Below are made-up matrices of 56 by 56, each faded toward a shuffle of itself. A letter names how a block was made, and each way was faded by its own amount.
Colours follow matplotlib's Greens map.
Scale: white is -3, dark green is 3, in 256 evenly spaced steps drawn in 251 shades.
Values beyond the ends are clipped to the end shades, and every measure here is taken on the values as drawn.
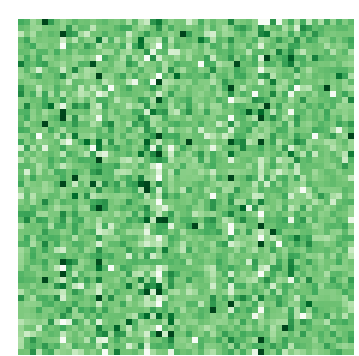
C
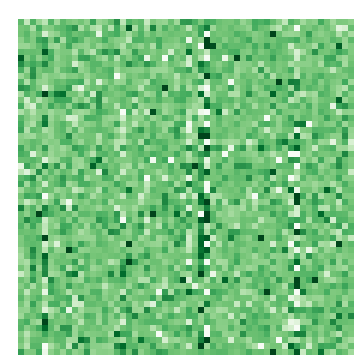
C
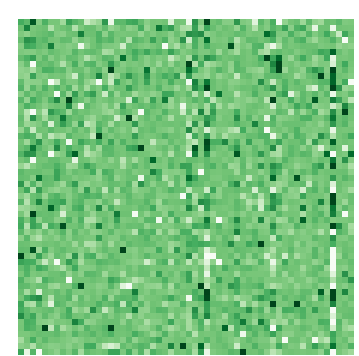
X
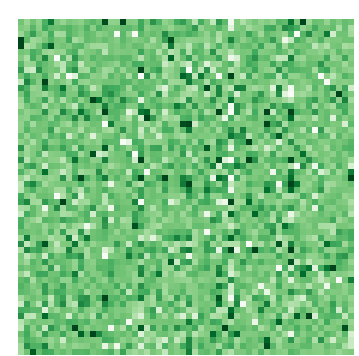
X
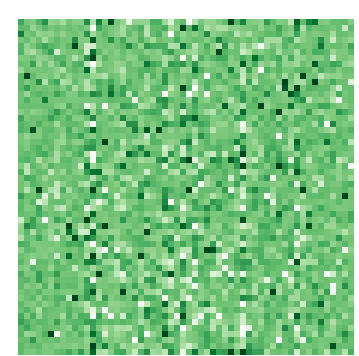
X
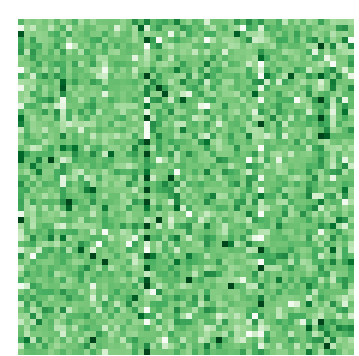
C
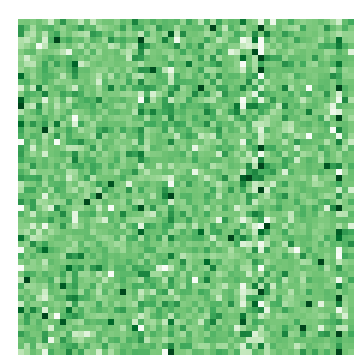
C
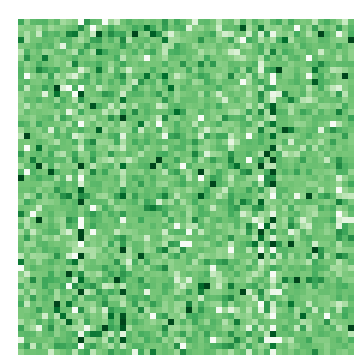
X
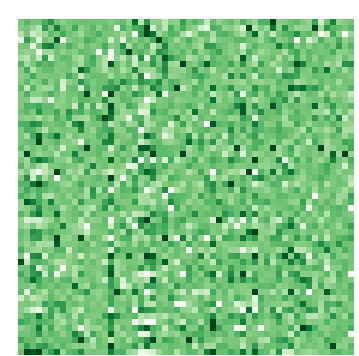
X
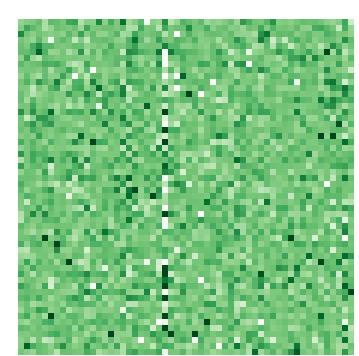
X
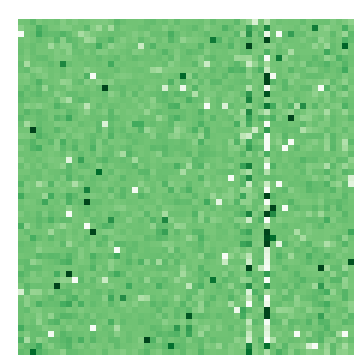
X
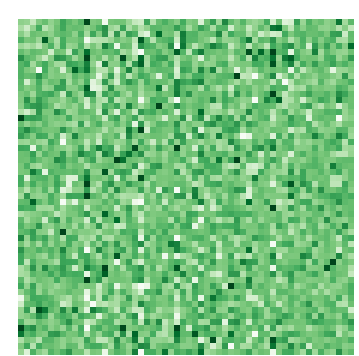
C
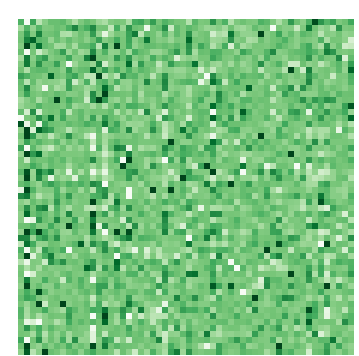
X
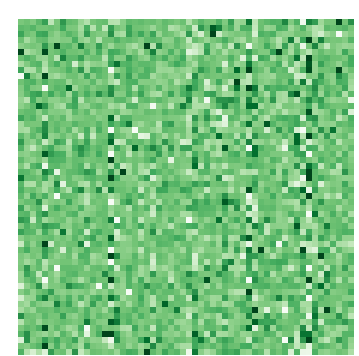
C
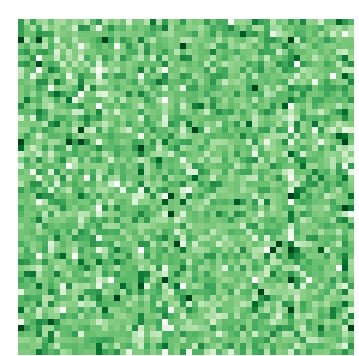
C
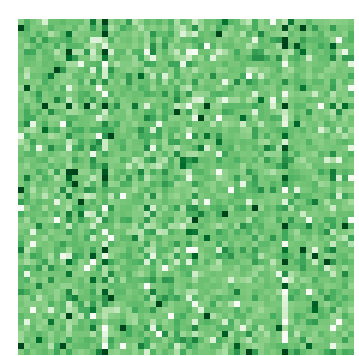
X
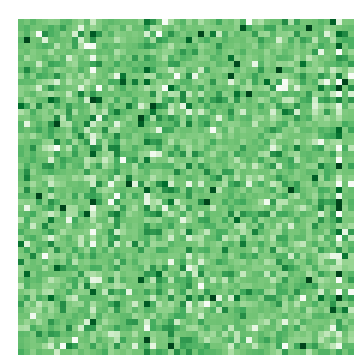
X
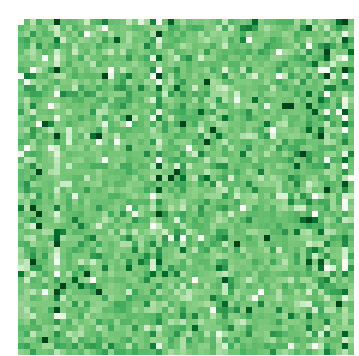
X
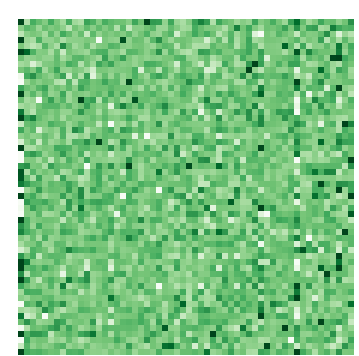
C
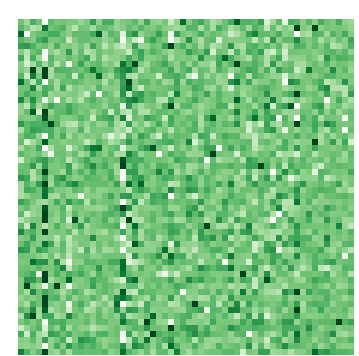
C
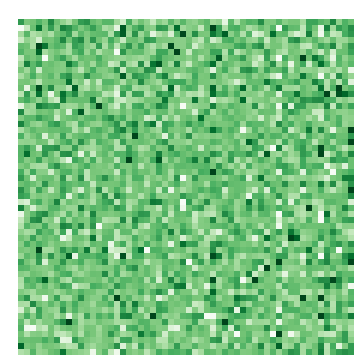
X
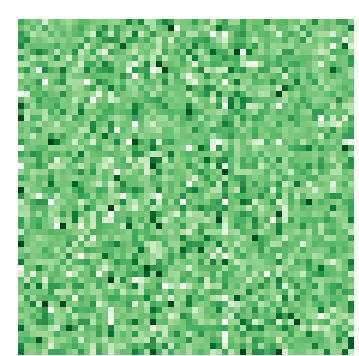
X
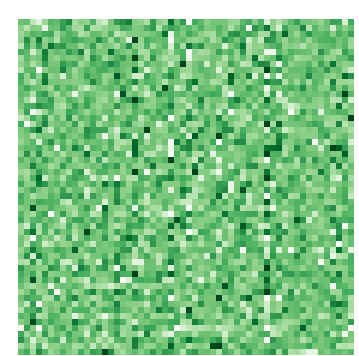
C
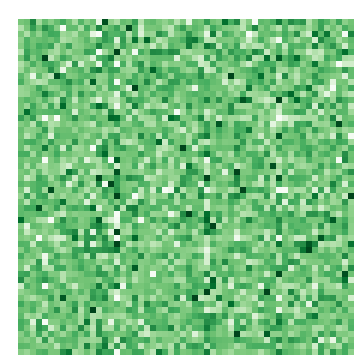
X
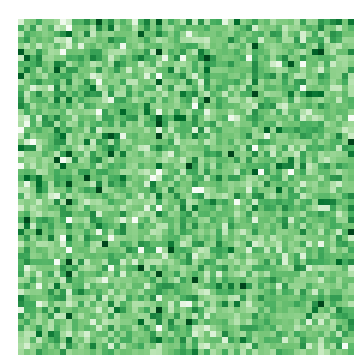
C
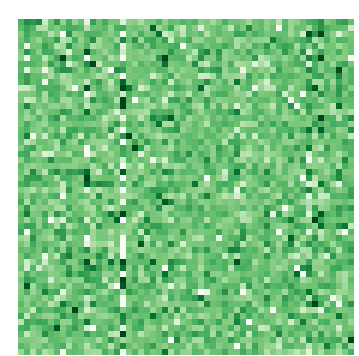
C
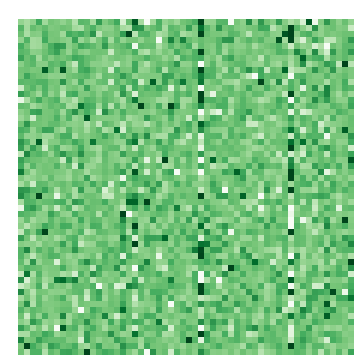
C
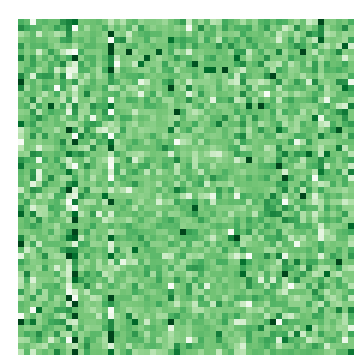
C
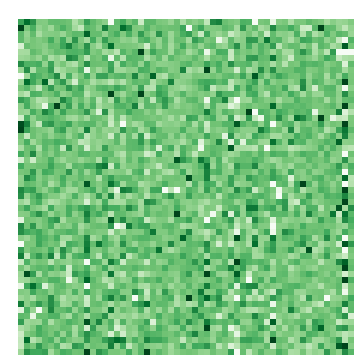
C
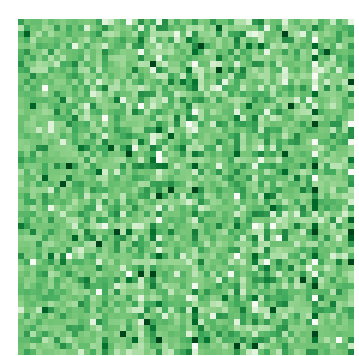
C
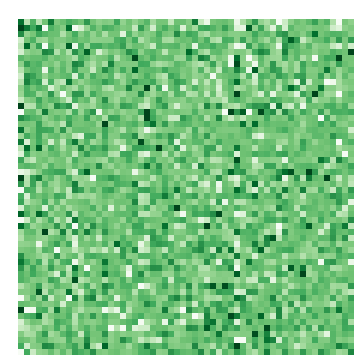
X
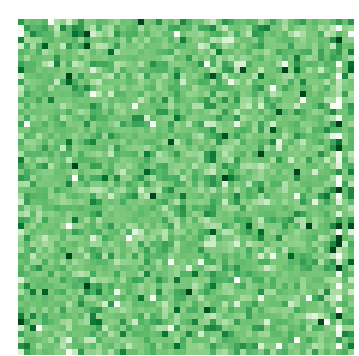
X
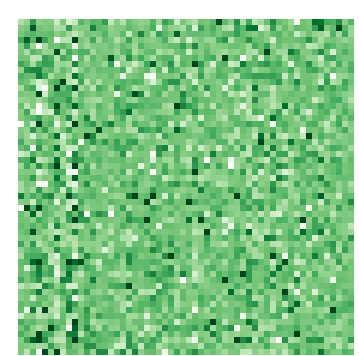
X
